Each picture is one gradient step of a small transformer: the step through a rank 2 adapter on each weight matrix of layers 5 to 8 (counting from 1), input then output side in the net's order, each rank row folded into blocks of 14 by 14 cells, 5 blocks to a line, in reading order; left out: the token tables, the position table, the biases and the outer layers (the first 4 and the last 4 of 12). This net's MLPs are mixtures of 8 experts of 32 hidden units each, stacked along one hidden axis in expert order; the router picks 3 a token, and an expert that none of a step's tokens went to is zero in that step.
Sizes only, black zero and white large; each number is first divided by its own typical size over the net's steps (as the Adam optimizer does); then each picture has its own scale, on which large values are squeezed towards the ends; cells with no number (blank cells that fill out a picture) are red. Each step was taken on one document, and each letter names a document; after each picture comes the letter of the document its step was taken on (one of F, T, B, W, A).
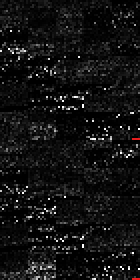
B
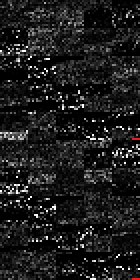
B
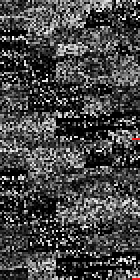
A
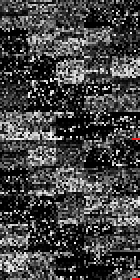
A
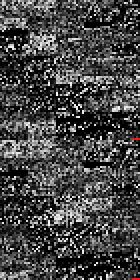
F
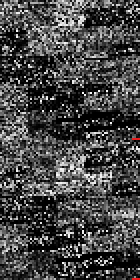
F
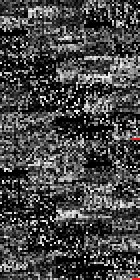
A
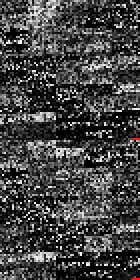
F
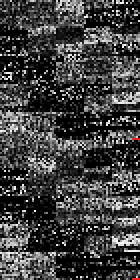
A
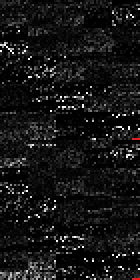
B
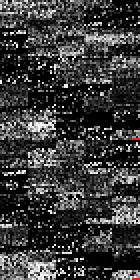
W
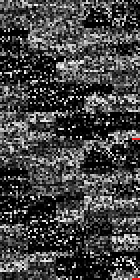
A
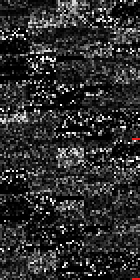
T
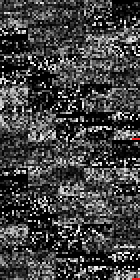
W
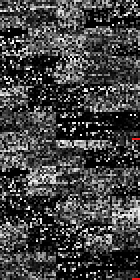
F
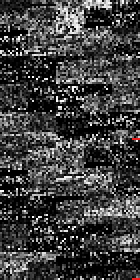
A
